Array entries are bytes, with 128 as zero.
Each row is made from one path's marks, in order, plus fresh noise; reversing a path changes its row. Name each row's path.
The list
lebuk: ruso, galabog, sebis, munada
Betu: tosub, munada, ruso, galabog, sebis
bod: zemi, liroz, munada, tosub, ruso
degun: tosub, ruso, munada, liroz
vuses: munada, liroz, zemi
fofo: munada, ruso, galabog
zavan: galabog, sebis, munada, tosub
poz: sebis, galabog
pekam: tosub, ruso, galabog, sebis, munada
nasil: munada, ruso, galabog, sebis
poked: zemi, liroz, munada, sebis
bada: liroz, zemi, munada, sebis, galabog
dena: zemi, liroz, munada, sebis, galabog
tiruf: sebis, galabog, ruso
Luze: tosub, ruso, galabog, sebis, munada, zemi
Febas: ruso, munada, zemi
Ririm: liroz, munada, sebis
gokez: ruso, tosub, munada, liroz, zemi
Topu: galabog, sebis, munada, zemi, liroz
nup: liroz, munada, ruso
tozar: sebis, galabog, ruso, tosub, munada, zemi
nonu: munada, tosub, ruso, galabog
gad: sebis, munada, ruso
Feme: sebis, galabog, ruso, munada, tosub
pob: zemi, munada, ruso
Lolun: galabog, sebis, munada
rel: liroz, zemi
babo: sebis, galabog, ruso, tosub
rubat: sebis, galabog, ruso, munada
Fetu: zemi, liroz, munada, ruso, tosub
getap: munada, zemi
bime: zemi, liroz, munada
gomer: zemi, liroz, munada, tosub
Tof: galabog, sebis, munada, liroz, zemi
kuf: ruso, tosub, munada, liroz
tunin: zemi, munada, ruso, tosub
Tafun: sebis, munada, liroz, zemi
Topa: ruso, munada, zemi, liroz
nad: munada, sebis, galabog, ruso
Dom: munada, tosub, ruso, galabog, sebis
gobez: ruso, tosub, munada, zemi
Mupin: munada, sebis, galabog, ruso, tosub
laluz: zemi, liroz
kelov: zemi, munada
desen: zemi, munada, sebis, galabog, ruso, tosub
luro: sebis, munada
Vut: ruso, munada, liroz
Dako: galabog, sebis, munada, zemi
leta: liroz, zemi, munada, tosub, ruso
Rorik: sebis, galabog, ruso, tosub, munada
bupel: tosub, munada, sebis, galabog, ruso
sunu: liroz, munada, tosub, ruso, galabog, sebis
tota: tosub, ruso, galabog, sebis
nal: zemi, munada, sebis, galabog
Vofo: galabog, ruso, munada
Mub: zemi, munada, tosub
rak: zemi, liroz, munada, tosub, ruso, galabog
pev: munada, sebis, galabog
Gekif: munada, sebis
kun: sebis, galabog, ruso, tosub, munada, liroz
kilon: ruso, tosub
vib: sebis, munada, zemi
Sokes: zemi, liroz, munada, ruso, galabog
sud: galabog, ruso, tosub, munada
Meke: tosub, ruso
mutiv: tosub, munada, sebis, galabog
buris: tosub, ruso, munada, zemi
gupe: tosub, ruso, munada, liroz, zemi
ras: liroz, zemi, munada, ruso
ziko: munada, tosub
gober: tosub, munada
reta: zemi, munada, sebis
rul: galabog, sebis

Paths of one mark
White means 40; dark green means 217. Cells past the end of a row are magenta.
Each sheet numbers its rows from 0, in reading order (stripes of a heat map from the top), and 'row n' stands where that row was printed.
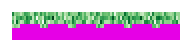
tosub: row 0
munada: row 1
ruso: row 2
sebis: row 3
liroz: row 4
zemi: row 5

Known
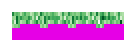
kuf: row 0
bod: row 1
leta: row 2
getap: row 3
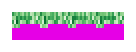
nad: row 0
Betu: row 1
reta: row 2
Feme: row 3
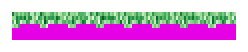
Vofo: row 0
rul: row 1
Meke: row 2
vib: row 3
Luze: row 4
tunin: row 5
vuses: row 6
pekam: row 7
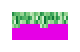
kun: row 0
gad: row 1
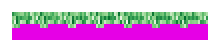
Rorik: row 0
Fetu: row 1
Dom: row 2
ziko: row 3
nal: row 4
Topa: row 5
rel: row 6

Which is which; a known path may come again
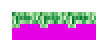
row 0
Tafun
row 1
Luze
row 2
Lolun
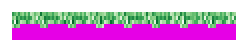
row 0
pev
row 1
Topa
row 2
nad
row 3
tota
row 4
Mub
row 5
rubat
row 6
gober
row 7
bupel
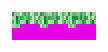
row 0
kilon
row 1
Rorik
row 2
buris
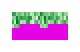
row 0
tiruf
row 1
Sokes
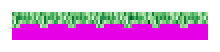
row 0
reta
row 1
Betu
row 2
gupe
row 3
Gekif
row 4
getap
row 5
Vut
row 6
sunu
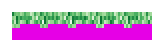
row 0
rak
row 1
bada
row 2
Topu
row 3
pekam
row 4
pob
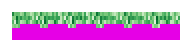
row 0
gokez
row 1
Mupin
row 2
gad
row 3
bime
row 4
poked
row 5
lebuk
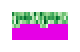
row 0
ziko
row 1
rul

